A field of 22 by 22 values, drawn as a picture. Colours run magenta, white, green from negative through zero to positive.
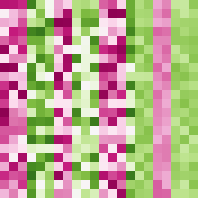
Seam: vertical, 70% of the way across, the right part calmer. Average level on the scale: 50%. Stripes: upright, repeating 4 times.
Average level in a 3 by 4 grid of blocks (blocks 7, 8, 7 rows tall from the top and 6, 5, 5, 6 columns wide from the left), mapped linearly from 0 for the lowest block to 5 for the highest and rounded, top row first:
2315 / 2305 / 3315
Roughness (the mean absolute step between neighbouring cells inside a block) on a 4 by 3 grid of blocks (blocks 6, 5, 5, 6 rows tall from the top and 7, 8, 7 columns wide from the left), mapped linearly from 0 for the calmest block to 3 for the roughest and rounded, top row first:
2 2 0 / 3 3 0 / 2 2 0 / 2 3 0
